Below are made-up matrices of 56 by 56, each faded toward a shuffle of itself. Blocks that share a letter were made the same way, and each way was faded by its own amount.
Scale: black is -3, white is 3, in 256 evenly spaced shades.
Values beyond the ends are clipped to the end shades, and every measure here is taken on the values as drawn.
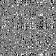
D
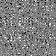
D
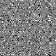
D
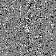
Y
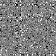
D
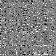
D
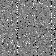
Y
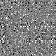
D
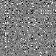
D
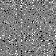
D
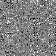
D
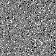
Y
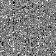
Y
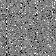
Y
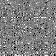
D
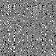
D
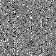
Y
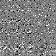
D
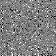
D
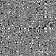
D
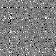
D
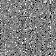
Y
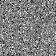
Y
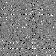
D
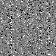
Y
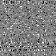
D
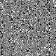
Y
